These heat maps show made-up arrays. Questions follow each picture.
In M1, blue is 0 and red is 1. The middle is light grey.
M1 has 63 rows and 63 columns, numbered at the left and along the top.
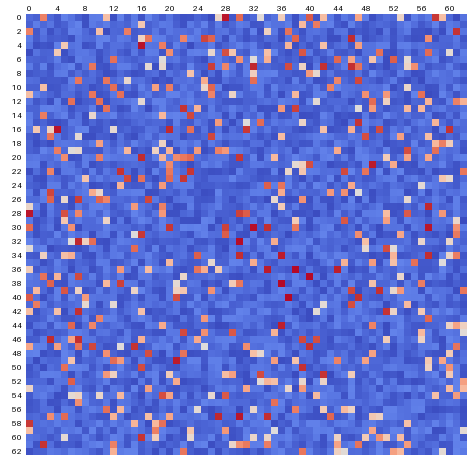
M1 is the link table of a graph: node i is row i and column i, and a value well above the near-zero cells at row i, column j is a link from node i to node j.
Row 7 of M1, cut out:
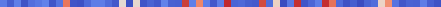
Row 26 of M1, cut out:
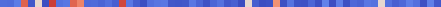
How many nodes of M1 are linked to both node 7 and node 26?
3
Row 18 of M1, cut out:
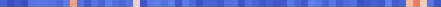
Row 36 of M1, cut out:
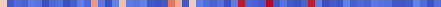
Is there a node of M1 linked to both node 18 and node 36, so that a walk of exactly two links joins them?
no
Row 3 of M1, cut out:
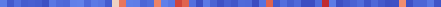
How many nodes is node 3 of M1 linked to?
8
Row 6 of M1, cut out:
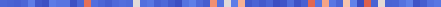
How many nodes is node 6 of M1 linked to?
10
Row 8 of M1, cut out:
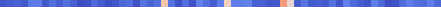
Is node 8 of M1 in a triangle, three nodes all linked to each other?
no
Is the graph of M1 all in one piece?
yes
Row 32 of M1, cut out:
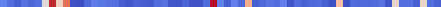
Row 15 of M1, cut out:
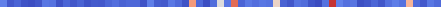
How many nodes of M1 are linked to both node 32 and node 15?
0
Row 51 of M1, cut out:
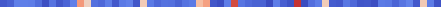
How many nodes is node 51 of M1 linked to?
9
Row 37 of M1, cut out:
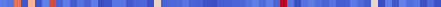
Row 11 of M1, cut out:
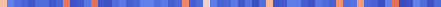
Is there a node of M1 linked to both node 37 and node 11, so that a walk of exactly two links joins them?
no
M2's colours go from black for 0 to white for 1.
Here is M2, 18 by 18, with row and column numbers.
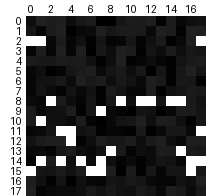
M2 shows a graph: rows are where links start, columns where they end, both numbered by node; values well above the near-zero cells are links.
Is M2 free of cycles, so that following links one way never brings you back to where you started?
yes
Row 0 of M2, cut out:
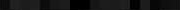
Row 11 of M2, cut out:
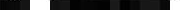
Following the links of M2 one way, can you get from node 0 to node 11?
no
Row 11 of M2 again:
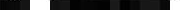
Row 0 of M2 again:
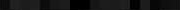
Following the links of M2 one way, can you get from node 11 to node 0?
no
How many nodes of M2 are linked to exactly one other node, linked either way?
3
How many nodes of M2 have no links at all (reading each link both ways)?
0
